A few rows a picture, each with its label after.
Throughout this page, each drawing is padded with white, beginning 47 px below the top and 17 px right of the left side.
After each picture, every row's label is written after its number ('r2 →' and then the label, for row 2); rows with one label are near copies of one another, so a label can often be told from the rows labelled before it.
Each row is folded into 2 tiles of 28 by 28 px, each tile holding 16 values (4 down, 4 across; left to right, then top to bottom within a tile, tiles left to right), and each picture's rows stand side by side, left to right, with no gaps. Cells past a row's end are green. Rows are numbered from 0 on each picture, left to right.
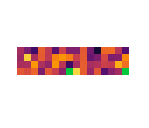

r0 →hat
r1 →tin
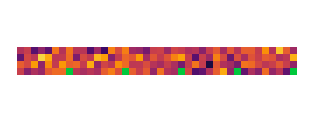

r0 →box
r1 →box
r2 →hat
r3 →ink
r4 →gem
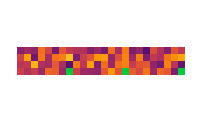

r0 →hat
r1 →box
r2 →hat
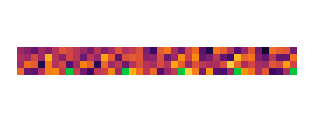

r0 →ink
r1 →ink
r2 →tin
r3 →tin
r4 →tin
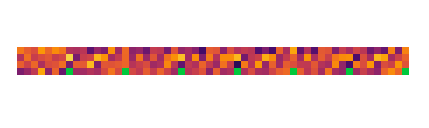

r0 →gem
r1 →box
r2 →hat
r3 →hat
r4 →box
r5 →hat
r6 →box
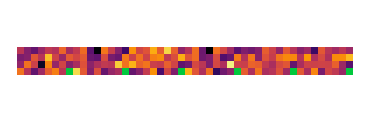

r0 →ink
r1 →tin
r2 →gem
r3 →tin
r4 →hat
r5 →hat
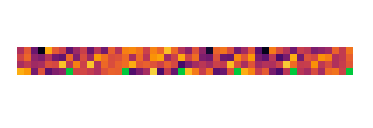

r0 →tin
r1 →box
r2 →gem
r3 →tin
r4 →tin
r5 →box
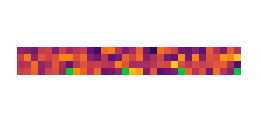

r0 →hat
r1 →tin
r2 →tin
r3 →hat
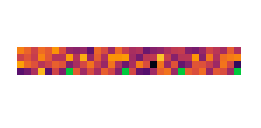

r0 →gem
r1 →hat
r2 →ink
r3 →hat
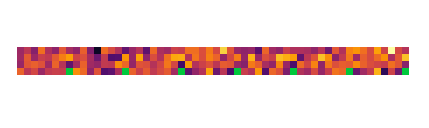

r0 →hat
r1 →tin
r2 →hat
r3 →gem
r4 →hat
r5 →box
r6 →gem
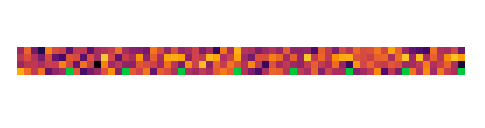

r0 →tin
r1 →ink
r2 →hat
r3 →box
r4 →ink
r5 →hat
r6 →gem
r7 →hat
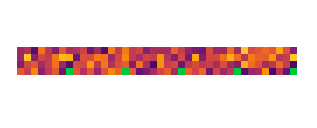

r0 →hat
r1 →box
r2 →ink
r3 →hat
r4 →gem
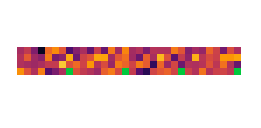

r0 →tin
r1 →box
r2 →ink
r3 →hat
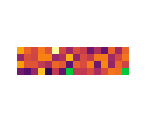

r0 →gem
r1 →box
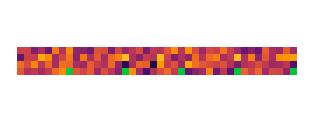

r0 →box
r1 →hat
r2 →ink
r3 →gem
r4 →hat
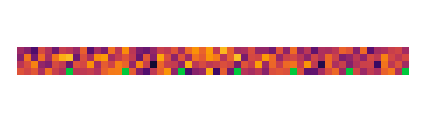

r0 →hat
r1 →box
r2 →ink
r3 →gem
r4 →box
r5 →ink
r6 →ink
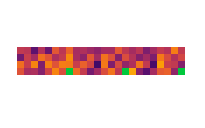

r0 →box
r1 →ink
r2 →ink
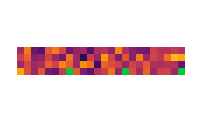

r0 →tin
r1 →ink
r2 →hat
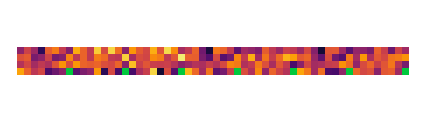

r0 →tin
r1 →gem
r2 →gem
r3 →tin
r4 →hat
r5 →tin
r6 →hat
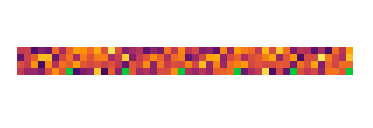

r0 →box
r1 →gem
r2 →box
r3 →box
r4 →gem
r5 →box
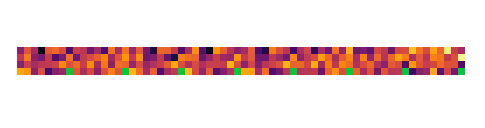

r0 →tin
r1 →box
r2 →tin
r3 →tin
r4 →tin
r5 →box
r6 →hat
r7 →gem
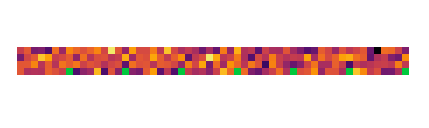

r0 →box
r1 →gem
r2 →gem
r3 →box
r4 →ink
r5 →hat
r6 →tin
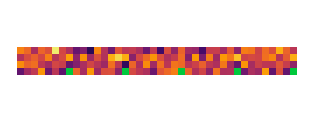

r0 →gem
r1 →hat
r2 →box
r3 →hat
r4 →gem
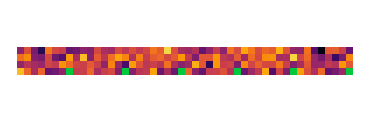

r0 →tin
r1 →hat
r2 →gem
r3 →ink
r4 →gem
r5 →tin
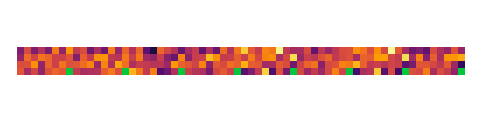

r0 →box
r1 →box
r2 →tin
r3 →box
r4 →gem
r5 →box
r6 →gem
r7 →hat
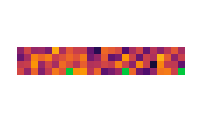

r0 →box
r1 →tin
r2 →ink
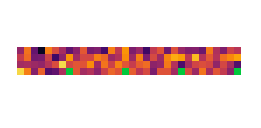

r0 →tin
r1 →box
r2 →hat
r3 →hat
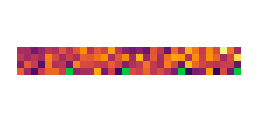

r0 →ink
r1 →gem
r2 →hat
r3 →gem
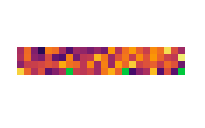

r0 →tin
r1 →box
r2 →gem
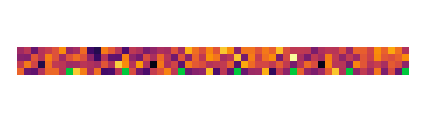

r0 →ink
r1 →tin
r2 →ink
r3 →gem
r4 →gem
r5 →ink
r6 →gem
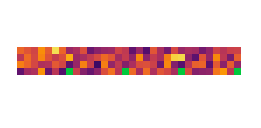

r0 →gem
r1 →ink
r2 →hat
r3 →ink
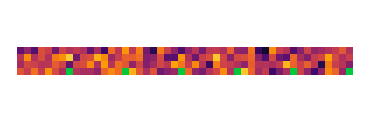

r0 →hat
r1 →box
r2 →tin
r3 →ink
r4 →tin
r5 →ink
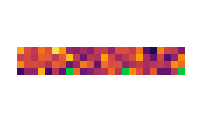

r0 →gem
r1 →ink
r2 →tin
